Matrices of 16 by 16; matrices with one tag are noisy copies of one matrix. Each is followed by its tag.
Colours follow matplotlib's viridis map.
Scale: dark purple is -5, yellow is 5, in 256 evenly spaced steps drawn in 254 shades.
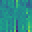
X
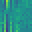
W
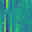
W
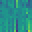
X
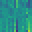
X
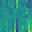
X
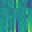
X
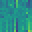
X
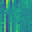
W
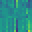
X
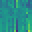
X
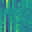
W
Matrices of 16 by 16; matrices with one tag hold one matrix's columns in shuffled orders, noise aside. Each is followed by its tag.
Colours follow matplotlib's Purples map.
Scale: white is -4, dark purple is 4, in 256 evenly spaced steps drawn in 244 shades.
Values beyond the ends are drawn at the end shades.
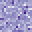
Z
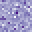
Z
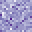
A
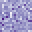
A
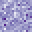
A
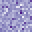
Z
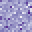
Z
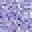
A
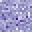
A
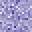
Z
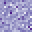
Z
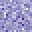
A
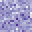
A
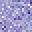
Z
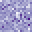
A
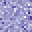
Z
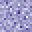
Z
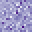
Z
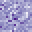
A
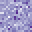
Z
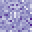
A
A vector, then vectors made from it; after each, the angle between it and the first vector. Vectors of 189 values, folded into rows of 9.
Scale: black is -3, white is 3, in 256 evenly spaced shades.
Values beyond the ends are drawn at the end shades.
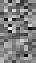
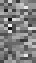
nearly opposite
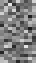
partly aligned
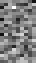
orthogonal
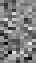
partly opposed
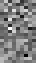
nearly parallel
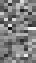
nearly opposite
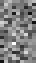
orthogonal
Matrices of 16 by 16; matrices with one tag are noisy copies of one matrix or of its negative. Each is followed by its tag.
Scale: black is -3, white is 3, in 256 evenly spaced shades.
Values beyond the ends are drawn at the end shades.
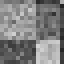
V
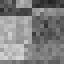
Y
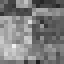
Y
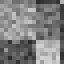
V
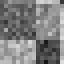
V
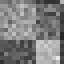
V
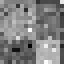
V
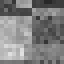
Y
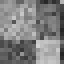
V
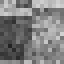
Y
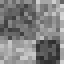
V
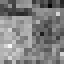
Y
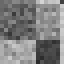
V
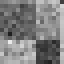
V
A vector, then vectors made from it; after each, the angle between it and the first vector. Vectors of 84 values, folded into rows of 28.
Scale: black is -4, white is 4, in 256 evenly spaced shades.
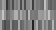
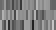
partly aligned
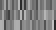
partly aligned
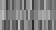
nearly parallel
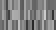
partly aligned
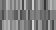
nearly opposite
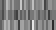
nearly opposite
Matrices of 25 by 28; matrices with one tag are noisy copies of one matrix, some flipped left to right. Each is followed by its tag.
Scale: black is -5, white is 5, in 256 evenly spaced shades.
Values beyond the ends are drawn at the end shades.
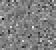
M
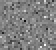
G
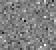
G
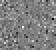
M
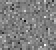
G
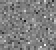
G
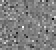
M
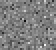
G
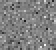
G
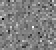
M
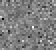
M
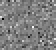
M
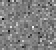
M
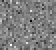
G
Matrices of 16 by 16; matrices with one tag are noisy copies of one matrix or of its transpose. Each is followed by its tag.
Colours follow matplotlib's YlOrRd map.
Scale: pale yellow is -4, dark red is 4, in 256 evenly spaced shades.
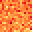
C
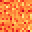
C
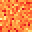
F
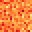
C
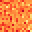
C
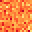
C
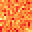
F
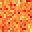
F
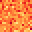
C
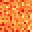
C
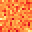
F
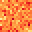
F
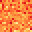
C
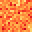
F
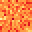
F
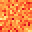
F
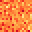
C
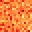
C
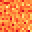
C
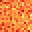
C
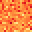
C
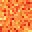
F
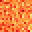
C
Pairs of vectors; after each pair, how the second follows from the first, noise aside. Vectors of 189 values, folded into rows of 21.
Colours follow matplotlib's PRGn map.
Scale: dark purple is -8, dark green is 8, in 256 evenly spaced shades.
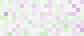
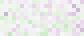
copied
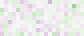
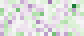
scaled up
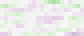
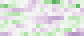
scaled up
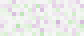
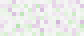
copied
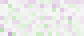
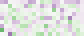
scaled up
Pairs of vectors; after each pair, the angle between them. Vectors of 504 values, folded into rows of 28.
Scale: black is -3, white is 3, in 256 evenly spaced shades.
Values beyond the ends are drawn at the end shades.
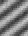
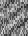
partly opposed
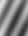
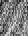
partly opposed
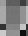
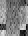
nearly parallel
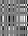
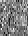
partly aligned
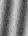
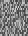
orthogonal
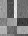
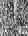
partly aligned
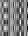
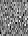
orthogonal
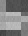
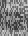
partly opposed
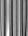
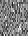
orthogonal
